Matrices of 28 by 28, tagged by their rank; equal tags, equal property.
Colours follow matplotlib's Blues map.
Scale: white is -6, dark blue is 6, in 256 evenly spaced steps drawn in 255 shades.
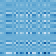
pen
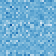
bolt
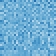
bolt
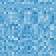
bolt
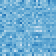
bolt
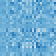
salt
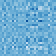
salt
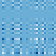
pen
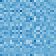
salt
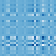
pen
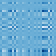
pen
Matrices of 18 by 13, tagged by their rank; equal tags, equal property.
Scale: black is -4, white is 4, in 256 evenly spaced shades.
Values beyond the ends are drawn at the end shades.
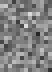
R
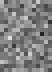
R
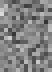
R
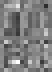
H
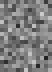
R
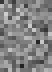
R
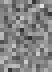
R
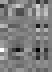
H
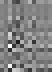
H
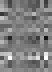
H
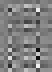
H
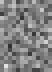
R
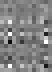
H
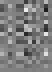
H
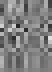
H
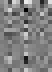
H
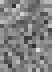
R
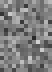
R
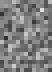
R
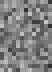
R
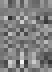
H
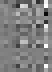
H
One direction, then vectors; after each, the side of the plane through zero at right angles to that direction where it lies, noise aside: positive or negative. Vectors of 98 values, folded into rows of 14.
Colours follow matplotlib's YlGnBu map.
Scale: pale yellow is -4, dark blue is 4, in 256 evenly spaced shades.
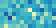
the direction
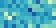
negative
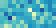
positive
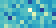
positive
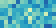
positive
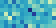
negative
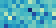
negative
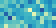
positive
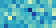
negative
